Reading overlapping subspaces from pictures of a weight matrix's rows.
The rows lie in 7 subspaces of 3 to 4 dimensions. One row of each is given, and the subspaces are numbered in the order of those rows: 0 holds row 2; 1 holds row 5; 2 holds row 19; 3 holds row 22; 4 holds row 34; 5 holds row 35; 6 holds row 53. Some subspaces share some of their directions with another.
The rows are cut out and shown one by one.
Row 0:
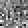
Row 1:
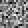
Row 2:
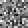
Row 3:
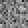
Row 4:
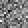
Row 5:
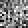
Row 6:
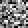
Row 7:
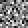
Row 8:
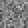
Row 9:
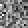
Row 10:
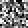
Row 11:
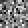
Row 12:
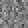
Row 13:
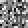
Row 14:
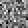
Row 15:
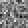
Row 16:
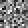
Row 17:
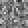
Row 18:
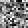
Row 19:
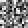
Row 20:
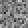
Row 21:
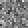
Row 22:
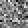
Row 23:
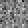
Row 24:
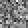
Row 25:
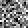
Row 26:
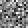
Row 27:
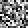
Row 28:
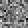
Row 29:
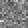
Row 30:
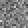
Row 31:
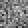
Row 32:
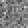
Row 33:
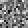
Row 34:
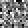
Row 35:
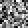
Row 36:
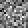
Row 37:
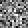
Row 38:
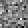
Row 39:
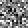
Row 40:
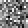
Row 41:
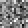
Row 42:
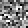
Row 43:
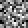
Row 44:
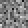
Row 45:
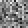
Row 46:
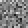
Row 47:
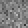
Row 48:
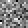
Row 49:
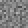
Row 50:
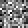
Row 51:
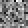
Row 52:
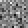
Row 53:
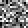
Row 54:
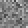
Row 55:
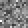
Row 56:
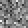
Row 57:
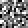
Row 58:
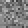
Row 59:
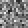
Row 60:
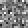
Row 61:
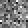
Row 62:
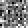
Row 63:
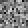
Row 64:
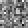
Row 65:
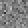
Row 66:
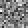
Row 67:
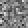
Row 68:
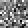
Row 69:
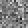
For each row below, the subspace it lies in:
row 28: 6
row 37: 0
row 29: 3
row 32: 1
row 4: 2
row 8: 3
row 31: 1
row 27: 0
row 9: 1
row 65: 1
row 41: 2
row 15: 3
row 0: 1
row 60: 6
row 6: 5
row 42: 0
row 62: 1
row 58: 5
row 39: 0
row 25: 6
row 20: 3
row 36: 4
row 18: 5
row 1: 5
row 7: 0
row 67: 5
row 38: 1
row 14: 2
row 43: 4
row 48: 6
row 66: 4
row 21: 0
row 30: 6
